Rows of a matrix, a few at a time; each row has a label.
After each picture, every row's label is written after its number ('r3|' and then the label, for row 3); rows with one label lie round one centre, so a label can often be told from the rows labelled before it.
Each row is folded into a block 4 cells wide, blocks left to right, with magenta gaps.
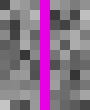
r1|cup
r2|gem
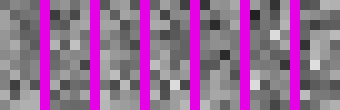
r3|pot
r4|gem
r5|pot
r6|pot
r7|cup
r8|gem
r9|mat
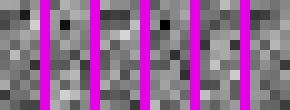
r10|gem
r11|cup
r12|gem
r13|cup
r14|mat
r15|gem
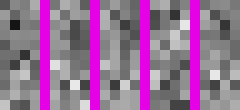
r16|cup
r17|pot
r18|pot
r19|gem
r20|pot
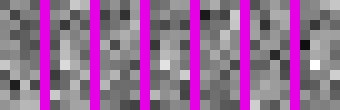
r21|pot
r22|mat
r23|gem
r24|mat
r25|gem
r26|cup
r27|mat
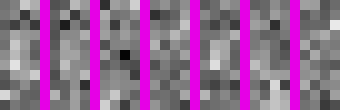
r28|mat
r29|mat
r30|cup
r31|gem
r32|mat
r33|pot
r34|gem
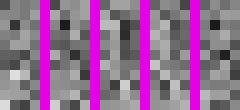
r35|cup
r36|cup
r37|pot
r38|pot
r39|cup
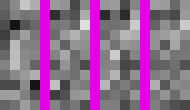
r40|mat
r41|gem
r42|gem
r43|gem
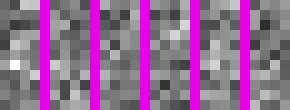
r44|mat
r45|pot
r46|gem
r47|gem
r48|mat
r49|cup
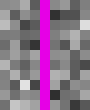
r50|pot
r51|gem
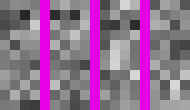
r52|gem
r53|gem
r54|mat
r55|pot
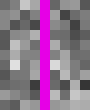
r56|mat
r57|pot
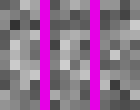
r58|mat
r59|mat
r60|gem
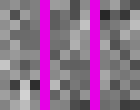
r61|pot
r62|gem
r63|gem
